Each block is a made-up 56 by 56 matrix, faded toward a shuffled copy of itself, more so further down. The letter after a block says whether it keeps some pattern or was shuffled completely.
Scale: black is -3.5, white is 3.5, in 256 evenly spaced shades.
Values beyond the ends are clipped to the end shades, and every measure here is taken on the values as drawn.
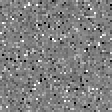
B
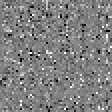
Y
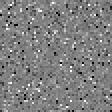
B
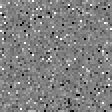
B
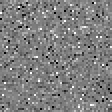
B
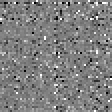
Y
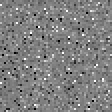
B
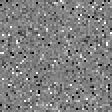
B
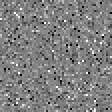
B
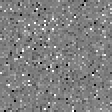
B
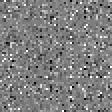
Y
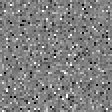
B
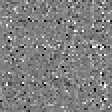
Y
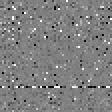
Y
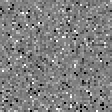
B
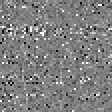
Y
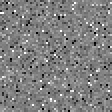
B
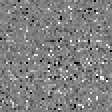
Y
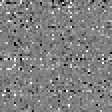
Y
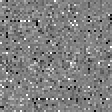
Y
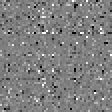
Y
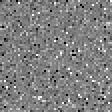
B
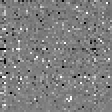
Y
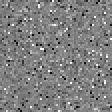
B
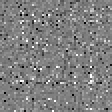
Y
